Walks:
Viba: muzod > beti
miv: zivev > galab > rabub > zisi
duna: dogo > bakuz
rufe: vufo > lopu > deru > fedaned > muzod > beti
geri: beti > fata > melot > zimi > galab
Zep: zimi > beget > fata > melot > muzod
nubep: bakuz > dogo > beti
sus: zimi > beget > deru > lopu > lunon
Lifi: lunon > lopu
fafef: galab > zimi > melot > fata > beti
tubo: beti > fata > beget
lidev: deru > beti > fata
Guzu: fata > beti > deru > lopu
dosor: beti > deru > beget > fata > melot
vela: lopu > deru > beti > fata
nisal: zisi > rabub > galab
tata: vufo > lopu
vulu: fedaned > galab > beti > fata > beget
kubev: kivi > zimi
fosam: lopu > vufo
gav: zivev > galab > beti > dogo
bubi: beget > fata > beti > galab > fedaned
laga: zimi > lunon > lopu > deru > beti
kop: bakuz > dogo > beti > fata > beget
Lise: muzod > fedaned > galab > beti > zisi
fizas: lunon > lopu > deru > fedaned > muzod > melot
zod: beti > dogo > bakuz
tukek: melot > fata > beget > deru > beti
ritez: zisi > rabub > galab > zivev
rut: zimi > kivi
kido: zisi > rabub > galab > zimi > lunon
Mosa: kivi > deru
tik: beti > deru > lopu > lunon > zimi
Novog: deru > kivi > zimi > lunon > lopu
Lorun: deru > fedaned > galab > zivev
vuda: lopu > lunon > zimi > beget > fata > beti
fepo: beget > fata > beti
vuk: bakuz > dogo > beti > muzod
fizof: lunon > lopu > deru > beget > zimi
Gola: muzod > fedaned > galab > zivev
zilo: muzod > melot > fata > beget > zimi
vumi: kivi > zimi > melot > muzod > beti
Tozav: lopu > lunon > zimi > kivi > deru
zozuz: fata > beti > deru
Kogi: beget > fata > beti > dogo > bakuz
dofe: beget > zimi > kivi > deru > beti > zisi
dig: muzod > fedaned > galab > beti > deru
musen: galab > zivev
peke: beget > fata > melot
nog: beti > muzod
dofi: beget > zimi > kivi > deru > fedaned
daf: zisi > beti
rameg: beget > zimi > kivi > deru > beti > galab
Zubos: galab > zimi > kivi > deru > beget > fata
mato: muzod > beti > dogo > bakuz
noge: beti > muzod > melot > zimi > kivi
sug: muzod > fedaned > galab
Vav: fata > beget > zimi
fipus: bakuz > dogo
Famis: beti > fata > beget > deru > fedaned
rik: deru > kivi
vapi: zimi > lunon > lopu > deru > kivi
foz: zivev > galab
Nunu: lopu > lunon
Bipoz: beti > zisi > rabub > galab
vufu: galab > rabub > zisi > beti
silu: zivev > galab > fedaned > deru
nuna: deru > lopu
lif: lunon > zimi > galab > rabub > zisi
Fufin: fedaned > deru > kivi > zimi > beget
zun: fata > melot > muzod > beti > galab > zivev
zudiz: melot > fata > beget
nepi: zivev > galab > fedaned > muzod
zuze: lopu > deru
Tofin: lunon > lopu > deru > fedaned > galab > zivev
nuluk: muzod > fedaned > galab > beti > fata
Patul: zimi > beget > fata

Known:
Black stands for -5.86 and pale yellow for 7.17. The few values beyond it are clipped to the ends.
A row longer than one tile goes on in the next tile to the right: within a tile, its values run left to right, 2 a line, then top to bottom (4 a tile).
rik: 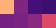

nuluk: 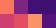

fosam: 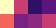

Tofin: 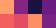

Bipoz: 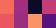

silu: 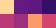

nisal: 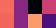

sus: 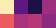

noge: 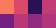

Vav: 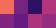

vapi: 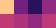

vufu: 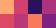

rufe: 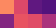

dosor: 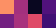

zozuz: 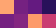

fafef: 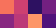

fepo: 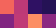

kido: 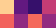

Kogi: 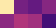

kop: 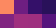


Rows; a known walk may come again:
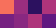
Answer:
zilo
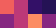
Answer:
fepo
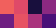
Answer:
Zep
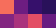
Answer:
vulu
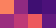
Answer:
vuda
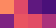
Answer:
rufe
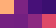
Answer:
rik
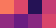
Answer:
rut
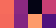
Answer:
nisal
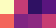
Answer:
fosam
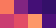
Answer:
nuluk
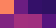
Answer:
kop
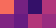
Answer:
Vav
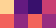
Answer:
kido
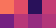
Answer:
noge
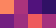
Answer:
tukek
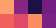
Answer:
Tofin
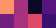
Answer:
dosor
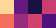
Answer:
lif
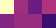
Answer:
zod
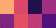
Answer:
fizas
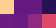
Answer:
Mosa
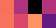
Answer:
ritez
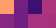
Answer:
fizof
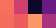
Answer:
Gola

